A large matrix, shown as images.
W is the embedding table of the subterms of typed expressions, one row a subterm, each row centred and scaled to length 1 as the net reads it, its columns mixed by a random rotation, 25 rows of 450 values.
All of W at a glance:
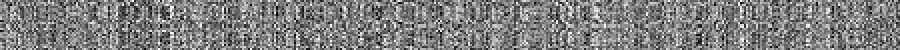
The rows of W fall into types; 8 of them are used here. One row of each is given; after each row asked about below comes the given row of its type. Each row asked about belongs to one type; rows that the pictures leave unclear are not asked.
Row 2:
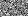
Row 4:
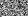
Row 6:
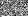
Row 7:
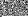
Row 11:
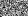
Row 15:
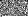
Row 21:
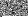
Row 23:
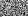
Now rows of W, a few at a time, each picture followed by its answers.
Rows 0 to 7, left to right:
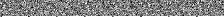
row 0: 4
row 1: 11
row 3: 7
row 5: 4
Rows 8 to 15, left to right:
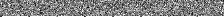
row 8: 4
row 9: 21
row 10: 15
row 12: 6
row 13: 6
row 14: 23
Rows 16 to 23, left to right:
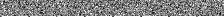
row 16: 7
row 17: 21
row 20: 6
